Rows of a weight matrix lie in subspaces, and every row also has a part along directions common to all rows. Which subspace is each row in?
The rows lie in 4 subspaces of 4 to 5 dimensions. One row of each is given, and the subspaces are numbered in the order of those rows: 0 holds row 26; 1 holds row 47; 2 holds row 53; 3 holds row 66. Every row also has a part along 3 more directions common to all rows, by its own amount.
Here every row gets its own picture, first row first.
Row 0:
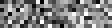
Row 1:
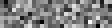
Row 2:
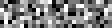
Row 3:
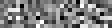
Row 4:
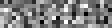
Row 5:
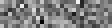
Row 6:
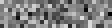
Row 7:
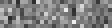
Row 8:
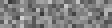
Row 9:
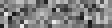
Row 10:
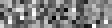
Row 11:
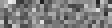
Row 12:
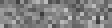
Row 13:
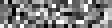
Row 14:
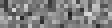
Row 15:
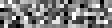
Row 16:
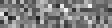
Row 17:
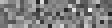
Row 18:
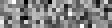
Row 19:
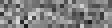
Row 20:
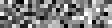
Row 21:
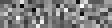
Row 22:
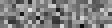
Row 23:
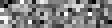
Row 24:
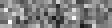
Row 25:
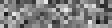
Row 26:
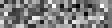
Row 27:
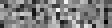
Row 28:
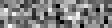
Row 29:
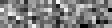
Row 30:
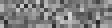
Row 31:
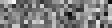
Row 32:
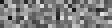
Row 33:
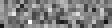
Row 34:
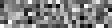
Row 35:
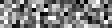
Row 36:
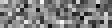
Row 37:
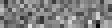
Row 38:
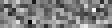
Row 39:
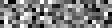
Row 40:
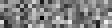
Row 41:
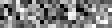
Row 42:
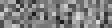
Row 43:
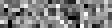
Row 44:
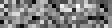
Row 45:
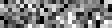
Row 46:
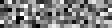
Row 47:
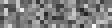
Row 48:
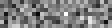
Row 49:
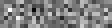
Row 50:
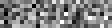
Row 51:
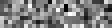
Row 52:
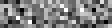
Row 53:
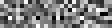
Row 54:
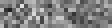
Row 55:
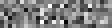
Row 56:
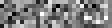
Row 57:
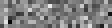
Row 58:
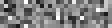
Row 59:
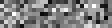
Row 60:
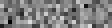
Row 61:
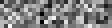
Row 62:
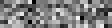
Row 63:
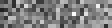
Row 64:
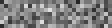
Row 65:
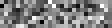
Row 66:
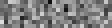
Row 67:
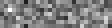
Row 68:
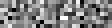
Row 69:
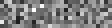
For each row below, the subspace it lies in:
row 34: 1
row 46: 2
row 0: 2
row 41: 1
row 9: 0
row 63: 2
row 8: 3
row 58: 2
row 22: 1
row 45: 3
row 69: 2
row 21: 2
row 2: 3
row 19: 0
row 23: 3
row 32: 2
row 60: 1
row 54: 2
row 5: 2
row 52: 1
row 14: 3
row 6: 1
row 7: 1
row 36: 2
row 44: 0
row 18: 3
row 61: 0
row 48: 0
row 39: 3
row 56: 0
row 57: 1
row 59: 0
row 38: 1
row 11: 3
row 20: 3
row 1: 3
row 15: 0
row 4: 0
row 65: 0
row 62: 1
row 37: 3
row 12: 0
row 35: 0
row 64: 2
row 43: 1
